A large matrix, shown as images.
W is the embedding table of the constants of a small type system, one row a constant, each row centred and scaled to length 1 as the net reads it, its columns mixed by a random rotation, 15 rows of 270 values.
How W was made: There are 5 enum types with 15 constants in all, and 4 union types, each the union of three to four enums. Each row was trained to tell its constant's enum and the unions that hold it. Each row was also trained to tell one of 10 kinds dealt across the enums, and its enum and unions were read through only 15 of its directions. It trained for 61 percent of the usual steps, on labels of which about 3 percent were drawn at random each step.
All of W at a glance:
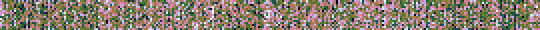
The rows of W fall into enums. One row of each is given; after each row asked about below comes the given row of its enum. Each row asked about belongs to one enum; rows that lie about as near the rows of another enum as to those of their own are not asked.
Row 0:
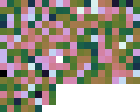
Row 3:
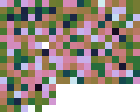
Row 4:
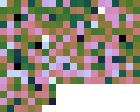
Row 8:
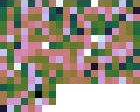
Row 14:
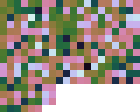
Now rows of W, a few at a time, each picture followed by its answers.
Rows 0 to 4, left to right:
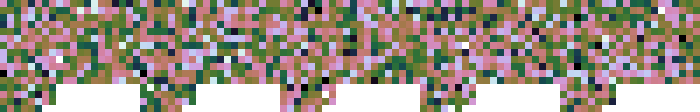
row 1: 0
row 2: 14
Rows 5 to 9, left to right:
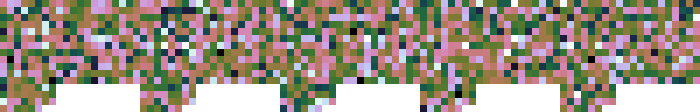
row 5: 8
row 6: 3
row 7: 8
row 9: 3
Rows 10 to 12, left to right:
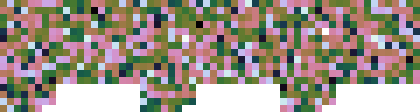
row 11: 4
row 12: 8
